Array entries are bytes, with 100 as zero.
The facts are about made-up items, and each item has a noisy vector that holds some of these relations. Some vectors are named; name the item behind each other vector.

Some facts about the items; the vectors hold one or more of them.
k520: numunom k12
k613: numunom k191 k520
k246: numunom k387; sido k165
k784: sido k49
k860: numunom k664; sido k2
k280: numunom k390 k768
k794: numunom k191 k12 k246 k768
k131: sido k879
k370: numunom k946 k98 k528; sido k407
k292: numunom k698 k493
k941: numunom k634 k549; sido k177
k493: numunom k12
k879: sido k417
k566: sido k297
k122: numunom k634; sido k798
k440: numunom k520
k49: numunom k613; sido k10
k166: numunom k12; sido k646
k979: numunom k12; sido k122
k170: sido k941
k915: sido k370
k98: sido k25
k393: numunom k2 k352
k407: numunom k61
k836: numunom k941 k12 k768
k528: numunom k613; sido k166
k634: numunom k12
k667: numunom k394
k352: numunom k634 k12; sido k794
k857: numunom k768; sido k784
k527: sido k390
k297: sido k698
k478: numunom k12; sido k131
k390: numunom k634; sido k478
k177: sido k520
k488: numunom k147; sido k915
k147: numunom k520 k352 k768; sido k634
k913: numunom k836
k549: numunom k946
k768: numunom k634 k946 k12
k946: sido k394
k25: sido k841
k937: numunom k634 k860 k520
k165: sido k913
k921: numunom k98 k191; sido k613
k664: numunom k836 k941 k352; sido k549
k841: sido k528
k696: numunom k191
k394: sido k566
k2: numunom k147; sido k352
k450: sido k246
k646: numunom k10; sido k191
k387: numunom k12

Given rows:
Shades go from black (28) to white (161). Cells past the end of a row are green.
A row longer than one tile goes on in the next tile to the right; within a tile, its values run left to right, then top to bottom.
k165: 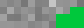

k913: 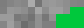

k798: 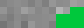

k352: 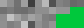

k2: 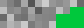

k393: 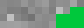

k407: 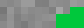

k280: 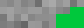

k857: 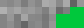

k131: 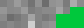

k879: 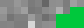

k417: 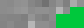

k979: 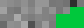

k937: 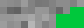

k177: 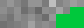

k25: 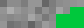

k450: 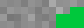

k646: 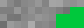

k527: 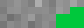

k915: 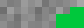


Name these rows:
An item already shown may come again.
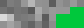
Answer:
k664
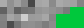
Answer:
k390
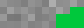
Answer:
k450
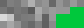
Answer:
k664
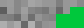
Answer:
k49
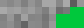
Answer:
k857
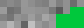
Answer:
k440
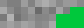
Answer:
k488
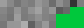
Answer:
k166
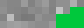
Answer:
k393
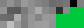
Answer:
k520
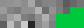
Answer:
k387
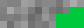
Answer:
k370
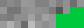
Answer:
k440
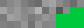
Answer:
k794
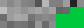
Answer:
k768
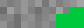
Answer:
k915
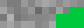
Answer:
k488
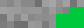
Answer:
k280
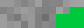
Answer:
k784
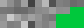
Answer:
k352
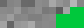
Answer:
k921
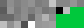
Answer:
k613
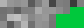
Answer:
k634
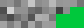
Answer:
k528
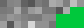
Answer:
k191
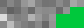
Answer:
k860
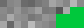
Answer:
k696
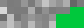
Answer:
k147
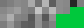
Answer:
k836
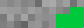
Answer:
k280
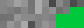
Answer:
k478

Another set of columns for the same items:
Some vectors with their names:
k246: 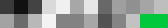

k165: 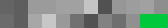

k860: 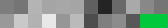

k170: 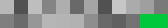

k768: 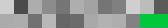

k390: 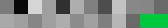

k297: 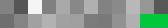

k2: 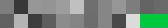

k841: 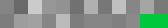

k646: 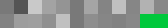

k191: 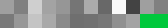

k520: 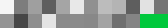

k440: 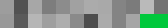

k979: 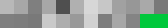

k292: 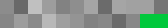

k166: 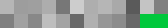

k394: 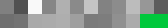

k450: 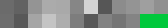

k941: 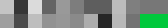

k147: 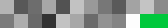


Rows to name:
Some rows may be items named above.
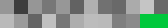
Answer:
k857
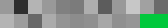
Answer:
k280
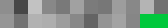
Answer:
k937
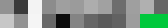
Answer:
k549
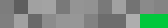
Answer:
k393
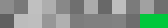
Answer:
k98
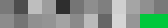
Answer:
k122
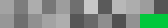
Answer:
k915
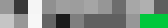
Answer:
k549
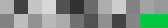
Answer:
k528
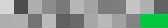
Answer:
k768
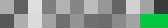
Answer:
k946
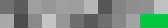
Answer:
k913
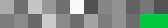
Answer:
k352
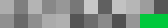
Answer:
k915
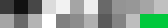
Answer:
k246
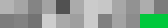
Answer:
k979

